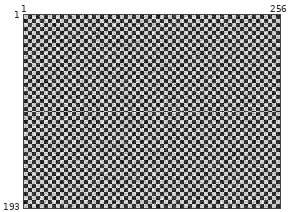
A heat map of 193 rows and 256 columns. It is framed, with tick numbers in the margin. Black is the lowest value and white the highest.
Grain: checkered. Mirror symmetry: top to bottom. Odd rows or columns: none. Slope: none. Histogram: two levels.
